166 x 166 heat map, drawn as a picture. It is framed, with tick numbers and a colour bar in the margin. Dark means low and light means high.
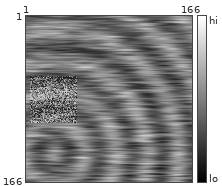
The middle left is the roughest part. Rings spread out from the bottom left. In the middle left lies a patch that is rougher than the rest. Neither half mirrors the other.
